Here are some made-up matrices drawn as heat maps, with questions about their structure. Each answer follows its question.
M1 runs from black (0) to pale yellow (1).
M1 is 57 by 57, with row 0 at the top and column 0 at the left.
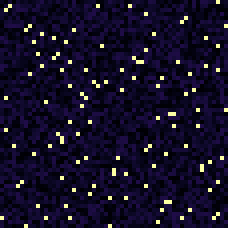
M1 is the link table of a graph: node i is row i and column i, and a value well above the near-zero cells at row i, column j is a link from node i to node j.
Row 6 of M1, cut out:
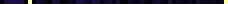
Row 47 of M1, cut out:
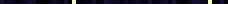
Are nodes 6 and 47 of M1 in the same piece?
yes
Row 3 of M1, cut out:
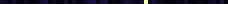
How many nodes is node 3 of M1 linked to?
1
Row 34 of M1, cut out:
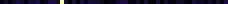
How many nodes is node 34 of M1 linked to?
1
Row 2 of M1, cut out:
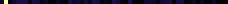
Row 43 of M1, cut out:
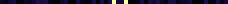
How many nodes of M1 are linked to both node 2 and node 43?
0
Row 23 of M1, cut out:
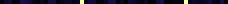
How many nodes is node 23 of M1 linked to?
2
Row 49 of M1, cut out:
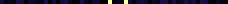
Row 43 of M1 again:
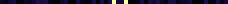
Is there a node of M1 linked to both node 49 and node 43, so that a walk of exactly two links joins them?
yes
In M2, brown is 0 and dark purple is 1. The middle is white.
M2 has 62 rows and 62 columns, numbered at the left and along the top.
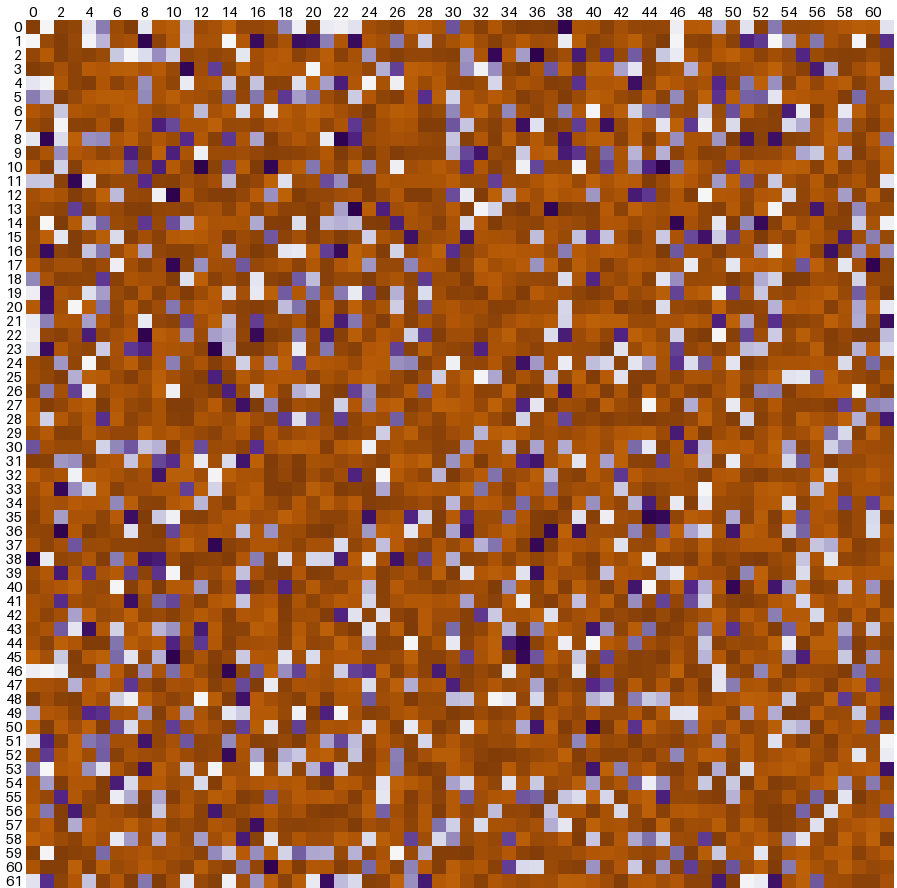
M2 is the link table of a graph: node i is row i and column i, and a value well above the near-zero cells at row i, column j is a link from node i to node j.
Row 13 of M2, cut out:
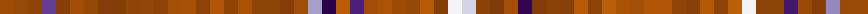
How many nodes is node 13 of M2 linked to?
10
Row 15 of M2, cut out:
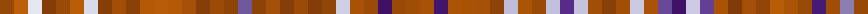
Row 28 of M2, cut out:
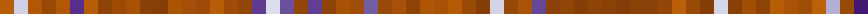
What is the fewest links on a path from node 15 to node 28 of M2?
3
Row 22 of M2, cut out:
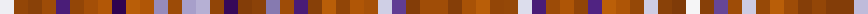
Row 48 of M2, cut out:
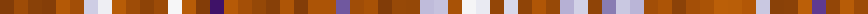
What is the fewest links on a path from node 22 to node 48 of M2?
3
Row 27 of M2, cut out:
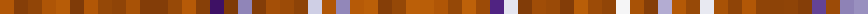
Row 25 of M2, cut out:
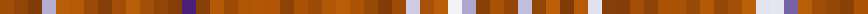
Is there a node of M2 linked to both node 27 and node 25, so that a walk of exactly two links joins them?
no
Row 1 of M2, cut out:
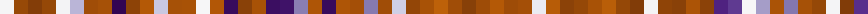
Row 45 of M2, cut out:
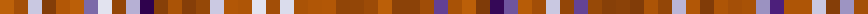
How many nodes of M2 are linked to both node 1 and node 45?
2
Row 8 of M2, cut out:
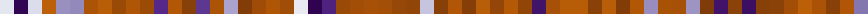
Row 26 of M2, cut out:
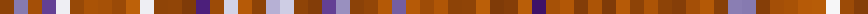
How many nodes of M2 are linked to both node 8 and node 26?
7
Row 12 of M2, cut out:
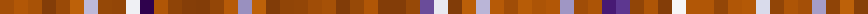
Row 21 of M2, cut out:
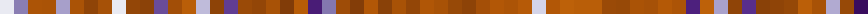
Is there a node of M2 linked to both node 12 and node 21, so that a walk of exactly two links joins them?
no
